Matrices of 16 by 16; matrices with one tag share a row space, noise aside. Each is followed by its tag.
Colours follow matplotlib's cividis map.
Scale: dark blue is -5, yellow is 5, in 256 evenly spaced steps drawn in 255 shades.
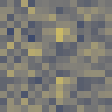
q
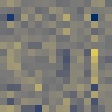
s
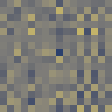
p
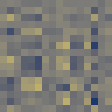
s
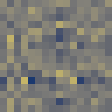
q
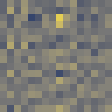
q
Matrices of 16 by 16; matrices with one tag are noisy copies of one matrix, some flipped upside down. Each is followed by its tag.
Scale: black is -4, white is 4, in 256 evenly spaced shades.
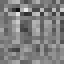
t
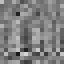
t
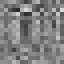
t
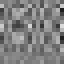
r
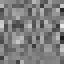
r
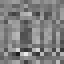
t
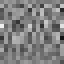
r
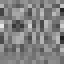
r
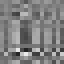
t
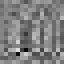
t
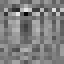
t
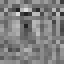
t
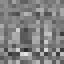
t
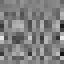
r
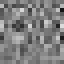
r
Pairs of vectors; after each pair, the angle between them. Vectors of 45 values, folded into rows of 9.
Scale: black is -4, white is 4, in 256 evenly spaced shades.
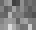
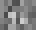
partly aligned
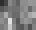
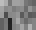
nearly opposite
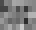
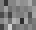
orthogonal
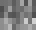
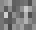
orthogonal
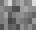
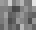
nearly parallel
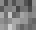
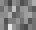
partly aligned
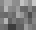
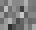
partly aligned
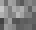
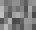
partly aligned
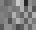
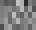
nearly parallel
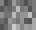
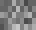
nearly parallel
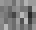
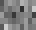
partly aligned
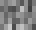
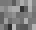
nearly opposite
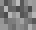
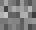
nearly opposite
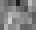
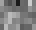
nearly parallel
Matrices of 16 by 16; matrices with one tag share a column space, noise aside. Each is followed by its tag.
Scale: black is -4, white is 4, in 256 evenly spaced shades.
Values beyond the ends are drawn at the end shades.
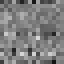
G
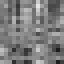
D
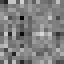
G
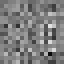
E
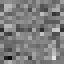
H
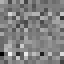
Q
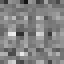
G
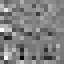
H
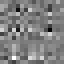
H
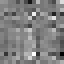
Q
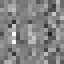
E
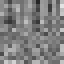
D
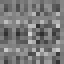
E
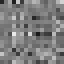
G
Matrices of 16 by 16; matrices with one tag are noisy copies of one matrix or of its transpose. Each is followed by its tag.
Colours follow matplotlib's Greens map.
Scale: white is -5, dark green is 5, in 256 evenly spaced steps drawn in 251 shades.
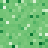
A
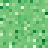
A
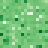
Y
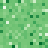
A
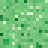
Y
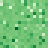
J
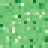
Y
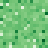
A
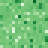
Y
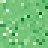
J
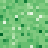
Y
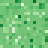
Y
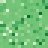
J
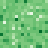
Y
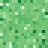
A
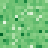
Y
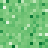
A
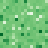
Y
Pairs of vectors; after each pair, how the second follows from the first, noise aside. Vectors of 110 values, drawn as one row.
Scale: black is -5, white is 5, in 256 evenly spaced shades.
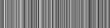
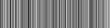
shuffled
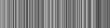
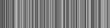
shuffled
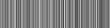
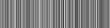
copied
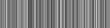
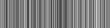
sign-scrambled
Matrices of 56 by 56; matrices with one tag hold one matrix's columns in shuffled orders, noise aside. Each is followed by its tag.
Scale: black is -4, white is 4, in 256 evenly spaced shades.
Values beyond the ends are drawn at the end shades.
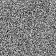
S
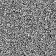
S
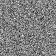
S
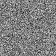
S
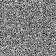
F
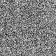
F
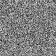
F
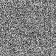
F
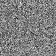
F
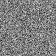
S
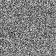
F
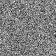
S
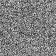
F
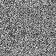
F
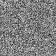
F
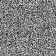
F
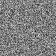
S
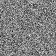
S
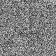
F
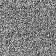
F
